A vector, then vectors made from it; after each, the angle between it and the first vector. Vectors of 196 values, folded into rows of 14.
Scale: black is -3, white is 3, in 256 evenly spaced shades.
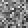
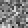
partly opposed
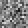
orthogonal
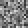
partly opposed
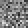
orthogonal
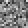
orthogonal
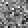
nearly parallel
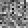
partly opposed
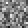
partly aligned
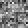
orthogonal
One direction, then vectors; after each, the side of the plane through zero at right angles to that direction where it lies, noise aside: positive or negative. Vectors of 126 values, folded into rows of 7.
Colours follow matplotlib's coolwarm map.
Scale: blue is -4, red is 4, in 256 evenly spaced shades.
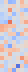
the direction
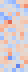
positive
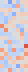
positive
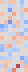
negative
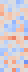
negative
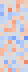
positive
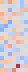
negative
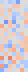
positive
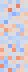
positive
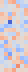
negative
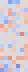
positive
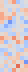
negative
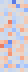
positive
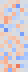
negative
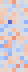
negative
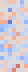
negative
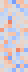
positive
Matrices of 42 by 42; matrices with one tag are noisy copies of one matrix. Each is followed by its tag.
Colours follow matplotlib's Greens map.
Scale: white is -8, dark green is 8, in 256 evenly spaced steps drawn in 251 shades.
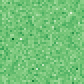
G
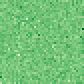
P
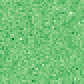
G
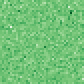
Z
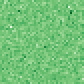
Z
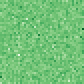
P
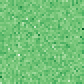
P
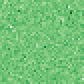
Z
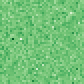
G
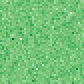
G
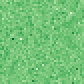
G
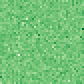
P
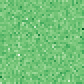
P
